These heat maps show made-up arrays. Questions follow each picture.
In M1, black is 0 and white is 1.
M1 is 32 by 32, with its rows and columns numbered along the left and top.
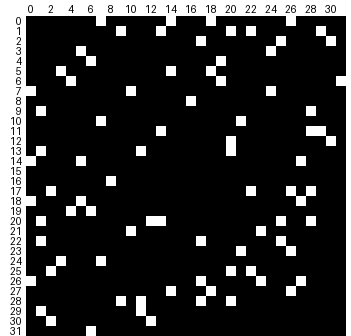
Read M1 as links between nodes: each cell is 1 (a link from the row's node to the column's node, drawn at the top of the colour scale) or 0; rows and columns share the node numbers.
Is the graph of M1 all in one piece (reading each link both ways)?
no
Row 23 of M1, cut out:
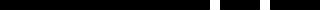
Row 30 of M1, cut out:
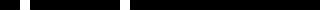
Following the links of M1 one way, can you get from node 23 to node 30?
yes
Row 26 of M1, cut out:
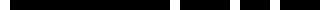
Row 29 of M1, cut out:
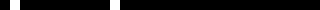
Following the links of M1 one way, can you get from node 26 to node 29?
yes
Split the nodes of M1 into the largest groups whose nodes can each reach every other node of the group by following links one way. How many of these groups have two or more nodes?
3
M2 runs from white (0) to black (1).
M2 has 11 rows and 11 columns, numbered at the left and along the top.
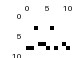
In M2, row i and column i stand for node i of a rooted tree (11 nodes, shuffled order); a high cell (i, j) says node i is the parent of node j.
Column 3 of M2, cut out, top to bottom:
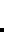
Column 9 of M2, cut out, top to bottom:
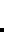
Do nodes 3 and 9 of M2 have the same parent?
yes
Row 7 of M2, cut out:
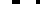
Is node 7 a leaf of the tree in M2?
no
